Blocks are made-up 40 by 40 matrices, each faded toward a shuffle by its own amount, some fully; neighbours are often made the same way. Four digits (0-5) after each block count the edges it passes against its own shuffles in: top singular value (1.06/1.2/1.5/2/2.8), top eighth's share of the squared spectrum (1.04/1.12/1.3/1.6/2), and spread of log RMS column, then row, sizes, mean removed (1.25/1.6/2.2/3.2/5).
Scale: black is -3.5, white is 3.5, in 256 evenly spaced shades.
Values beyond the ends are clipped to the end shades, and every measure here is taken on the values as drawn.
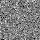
0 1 0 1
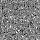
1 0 0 0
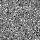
0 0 0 0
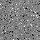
1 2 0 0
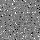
0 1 0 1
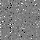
2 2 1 1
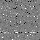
2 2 0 1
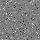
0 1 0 0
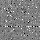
3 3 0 1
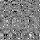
3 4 1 2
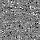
2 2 0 0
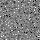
0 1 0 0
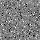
0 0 0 0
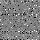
3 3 0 1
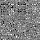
3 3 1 2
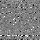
3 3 0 2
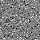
2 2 0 0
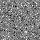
0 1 0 0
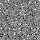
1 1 0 1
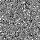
0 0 0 0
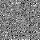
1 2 0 2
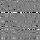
4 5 0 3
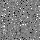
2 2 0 0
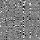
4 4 2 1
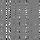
4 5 3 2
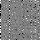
4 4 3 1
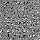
3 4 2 2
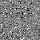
3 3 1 1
